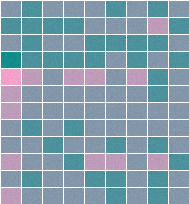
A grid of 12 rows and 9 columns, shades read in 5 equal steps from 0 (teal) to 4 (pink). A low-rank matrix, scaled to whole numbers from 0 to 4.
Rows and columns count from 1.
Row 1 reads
2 1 2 2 2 1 2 1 2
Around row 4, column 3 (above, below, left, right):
2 2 1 1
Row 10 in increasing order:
1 1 2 2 2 3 3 3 3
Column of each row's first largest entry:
1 8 1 6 1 1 1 1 1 1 1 1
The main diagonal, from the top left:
2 1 2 1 3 2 2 2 2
